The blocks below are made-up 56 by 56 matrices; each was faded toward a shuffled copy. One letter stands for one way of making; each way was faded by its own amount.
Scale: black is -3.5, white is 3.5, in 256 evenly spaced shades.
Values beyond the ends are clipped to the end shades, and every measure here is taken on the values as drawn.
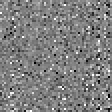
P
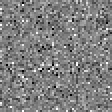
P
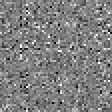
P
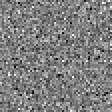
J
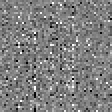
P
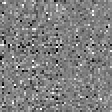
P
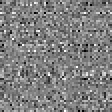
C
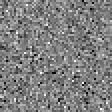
J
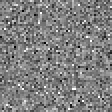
J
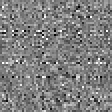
C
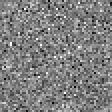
J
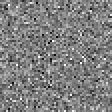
J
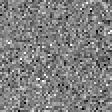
J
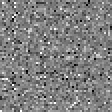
P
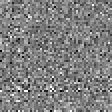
C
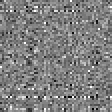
C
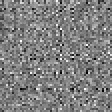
C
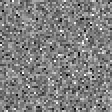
J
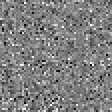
P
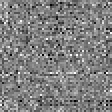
C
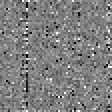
P
